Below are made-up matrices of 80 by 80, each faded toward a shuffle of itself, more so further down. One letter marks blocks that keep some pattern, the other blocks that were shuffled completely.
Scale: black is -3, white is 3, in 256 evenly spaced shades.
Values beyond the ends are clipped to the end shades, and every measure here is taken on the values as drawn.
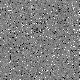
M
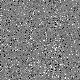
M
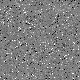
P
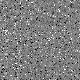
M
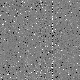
M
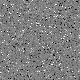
P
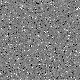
P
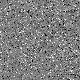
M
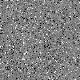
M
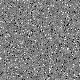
P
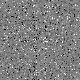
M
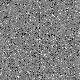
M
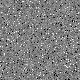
P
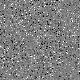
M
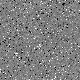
P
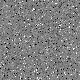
P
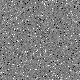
P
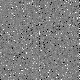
M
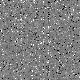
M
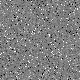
P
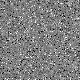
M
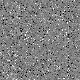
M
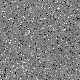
P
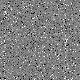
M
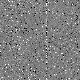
M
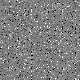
M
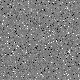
P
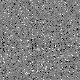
M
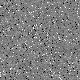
P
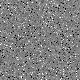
P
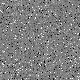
P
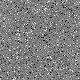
P
